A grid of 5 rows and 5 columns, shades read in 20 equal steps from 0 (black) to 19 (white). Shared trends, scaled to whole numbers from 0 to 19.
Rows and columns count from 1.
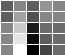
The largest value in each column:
10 19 7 11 10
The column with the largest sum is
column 2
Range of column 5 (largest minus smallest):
2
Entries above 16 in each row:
0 0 0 1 1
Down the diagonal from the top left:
7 12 2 7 8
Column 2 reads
10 12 15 17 19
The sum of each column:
44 73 16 41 44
